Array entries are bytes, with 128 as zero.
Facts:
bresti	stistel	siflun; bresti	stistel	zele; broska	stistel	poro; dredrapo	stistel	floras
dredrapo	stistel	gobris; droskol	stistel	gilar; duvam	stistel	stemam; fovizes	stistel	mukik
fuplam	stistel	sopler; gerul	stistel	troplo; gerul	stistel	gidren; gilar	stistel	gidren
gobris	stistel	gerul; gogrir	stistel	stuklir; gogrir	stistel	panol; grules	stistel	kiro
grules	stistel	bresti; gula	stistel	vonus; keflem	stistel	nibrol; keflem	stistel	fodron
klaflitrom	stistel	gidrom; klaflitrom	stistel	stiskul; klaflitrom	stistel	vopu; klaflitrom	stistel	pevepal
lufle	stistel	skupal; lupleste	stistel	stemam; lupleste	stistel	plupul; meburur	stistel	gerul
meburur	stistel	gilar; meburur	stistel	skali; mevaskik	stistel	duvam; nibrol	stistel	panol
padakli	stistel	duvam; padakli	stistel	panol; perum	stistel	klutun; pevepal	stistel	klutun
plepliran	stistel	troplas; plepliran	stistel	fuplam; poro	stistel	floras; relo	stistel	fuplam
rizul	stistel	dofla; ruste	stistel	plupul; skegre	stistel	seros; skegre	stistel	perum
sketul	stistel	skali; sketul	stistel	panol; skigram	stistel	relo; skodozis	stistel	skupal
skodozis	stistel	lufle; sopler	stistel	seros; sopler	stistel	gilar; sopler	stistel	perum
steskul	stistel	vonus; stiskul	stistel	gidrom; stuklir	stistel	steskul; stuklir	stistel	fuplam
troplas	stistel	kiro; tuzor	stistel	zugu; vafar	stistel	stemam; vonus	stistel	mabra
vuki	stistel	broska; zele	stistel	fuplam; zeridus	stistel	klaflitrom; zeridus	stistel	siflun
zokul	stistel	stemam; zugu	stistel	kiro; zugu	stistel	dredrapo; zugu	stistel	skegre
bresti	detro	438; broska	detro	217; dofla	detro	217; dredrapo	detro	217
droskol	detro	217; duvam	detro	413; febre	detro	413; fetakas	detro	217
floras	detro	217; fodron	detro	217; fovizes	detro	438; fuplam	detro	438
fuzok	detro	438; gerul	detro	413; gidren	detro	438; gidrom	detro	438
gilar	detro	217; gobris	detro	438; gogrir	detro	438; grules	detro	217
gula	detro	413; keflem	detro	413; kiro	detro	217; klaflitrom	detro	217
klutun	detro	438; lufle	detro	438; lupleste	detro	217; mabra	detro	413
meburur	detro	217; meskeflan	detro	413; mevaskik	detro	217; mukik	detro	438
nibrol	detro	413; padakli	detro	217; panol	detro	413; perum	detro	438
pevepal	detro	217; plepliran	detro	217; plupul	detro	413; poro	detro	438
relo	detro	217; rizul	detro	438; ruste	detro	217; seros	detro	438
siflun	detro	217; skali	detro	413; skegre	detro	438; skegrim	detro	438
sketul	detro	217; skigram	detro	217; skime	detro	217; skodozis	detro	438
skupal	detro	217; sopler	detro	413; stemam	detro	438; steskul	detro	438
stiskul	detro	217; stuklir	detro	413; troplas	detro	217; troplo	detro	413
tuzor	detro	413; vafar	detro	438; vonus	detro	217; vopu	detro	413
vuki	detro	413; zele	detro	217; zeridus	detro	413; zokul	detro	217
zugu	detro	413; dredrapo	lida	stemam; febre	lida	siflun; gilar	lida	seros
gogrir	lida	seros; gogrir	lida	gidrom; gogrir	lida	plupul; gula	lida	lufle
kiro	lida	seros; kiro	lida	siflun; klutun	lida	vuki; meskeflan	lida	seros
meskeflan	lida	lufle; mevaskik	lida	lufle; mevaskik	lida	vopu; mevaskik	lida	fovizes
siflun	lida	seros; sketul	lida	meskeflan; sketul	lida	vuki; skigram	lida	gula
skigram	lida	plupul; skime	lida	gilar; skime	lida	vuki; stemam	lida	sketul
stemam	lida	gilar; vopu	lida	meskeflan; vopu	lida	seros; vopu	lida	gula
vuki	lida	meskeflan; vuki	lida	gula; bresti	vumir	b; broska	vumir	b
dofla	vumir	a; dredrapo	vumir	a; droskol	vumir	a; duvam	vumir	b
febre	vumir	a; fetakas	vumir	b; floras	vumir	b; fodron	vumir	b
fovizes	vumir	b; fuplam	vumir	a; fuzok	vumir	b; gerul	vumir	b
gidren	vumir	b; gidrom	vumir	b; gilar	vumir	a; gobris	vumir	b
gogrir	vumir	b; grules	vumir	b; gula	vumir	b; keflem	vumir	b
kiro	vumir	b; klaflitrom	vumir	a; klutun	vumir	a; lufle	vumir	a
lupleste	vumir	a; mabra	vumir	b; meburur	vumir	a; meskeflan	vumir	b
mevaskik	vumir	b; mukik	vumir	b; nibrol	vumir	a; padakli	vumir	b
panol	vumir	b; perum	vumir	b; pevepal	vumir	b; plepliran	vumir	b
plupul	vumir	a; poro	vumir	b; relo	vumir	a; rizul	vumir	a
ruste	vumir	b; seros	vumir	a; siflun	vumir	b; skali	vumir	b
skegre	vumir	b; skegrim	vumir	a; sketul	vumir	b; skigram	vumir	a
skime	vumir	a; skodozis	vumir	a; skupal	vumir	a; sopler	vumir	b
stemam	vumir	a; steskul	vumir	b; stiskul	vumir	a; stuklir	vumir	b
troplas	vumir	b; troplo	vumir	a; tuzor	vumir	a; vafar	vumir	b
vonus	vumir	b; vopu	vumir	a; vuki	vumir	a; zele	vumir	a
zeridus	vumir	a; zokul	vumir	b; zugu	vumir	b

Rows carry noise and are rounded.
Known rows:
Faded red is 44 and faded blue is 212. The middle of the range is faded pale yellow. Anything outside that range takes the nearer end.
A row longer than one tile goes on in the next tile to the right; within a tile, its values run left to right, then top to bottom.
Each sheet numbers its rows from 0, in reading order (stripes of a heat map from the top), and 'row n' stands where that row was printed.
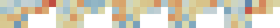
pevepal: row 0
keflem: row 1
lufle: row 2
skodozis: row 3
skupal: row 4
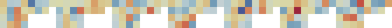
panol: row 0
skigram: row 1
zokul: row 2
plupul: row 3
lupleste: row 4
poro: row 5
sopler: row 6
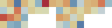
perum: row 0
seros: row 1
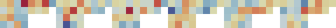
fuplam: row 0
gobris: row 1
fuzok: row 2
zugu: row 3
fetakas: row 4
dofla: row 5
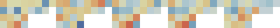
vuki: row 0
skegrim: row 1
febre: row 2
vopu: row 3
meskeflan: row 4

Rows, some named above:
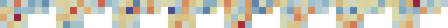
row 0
duvam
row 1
fovizes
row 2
lupleste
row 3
zugu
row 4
nibrol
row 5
skali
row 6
zeridus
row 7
stuklir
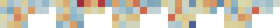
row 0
skali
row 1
fuplam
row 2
gula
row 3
stemam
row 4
mabra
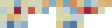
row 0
gidren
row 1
vonus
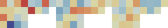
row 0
steskul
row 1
floras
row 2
keflem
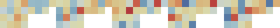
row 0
keflem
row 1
meburur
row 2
gogrir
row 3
klutun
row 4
gilar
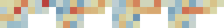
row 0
bresti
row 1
kiro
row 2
plepliran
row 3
floras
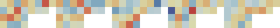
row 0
skegre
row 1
gula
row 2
troplo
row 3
dredrapo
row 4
ruste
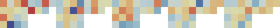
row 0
steskul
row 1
lupleste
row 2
vafar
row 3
padakli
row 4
mevaskik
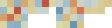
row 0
skegre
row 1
broska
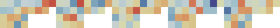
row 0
pevepal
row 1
sopler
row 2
sketul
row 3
gerul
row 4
troplas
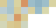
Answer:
keflem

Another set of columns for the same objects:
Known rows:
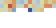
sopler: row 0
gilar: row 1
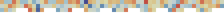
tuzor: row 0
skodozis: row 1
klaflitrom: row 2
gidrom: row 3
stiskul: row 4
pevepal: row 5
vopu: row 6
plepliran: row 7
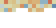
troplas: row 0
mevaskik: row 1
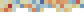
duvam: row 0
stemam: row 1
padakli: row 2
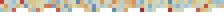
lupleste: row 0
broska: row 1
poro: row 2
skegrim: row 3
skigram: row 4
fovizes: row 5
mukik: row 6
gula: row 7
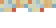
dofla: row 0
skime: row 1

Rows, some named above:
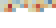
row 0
panol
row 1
gerul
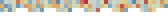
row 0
klutun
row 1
gobris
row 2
gidren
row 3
lupleste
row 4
gerul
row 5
pevepal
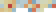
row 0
stuklir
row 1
nibrol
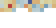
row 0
stuklir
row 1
perum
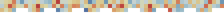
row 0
zugu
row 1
skali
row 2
meburur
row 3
troplo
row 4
keflem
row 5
skali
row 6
gogrir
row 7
zeridus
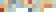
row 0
vafar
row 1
droskol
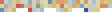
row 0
dredrapo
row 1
poro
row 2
sketul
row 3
gilar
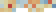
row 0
stuklir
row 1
padakli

